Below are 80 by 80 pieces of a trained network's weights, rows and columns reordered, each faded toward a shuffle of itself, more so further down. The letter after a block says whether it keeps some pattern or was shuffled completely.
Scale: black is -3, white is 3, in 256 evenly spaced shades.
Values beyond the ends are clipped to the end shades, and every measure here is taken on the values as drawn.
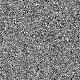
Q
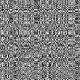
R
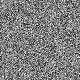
Q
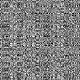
R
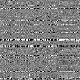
R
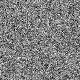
Q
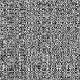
R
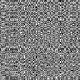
R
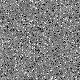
Q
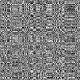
R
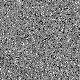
Q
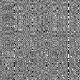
R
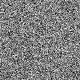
Q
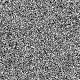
Q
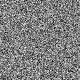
Q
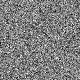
Q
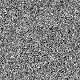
Q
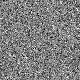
Q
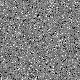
Q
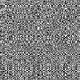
R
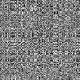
R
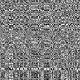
R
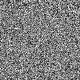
Q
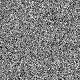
Q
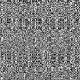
R
